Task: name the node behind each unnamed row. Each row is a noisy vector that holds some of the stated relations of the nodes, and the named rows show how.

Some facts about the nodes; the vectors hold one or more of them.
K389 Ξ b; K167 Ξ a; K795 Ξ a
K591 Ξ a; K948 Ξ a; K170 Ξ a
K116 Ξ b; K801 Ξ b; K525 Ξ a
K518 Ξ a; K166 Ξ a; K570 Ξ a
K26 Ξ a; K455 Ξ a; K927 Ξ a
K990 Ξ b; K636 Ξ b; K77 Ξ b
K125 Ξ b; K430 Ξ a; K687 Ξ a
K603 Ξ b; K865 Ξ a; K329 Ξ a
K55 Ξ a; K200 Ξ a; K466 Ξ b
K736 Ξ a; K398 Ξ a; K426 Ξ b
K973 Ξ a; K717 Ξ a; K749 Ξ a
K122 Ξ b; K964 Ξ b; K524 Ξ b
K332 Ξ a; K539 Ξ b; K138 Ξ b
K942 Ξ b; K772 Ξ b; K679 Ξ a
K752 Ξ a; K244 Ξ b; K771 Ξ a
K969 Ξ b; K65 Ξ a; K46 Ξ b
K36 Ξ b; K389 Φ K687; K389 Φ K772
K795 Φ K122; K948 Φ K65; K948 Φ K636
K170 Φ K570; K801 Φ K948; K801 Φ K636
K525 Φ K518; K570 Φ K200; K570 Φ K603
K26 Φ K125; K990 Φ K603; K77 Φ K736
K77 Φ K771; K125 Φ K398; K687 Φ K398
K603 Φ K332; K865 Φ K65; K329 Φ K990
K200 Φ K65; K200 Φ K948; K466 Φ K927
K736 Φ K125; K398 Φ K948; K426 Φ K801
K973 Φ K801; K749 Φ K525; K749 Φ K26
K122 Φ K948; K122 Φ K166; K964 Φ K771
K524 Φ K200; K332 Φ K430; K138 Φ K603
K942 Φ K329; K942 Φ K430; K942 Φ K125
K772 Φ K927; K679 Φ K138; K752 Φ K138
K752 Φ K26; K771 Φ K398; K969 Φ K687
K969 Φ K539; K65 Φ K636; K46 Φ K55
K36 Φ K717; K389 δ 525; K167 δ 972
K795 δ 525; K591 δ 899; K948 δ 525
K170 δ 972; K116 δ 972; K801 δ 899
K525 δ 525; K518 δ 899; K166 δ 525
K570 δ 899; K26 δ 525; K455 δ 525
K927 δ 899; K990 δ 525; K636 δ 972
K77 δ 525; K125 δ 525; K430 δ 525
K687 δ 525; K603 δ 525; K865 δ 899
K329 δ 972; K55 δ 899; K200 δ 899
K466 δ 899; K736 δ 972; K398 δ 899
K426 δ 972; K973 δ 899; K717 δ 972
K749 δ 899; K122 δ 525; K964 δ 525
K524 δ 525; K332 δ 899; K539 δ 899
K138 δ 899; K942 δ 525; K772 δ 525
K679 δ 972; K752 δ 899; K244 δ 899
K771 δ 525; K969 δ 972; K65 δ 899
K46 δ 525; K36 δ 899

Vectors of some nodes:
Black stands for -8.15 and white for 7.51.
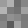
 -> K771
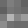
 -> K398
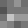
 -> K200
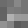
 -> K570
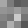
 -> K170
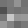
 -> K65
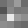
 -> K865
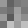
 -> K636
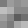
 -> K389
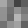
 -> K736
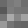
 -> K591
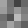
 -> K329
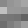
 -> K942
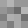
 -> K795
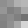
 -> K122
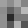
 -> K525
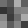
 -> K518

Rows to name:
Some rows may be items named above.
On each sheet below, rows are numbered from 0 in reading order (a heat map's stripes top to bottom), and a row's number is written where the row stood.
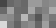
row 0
K927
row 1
K26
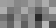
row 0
K26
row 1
K525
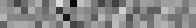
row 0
K969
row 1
K687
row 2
K717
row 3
K167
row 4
K466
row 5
K166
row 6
K455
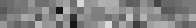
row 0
K55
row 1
K116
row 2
K36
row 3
K122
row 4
K679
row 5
K969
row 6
K55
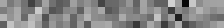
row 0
K426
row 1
K466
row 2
K244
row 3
K969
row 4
K752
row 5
K679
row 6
K717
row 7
K46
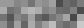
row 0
K26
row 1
K772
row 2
K539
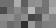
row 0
K749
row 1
K430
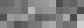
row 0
K332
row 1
K125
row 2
K539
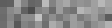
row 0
K138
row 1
K801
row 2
K948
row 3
K524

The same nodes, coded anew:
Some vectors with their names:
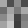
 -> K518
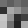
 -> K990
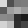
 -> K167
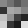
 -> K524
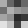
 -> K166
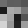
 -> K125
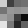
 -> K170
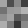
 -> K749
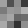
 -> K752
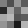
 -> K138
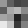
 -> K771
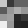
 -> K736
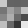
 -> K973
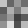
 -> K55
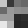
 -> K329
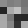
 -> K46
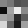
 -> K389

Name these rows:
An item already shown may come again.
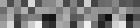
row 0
K518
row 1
K717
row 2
K332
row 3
K170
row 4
K430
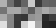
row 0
K795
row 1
K736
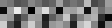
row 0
K389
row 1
K772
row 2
K539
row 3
K636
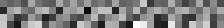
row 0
K942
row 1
K455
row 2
K36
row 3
K466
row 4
K801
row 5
K736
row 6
K795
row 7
K518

